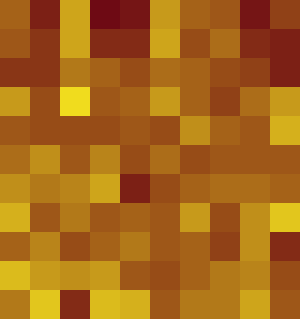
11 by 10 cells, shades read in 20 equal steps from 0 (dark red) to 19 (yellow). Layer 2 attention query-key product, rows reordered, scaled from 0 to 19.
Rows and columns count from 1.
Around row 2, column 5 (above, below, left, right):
1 6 3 14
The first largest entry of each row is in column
3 3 3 3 10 2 4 10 9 1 2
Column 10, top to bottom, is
5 2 2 13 15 7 8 17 3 6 7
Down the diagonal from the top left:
8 4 10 7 7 9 8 6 12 6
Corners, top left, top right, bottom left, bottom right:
8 5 10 7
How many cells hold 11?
4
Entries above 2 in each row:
6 9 9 10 10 10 9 10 10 10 10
